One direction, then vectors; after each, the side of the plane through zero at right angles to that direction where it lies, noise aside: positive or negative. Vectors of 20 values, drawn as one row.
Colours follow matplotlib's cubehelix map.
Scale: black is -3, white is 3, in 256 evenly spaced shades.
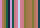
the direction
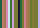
negative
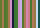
positive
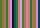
positive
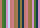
negative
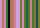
positive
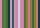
positive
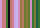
positive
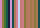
positive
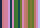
negative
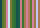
negative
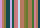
positive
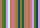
negative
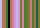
positive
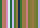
negative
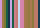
positive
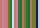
negative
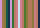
positive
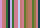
positive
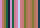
positive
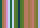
negative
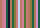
positive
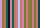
positive
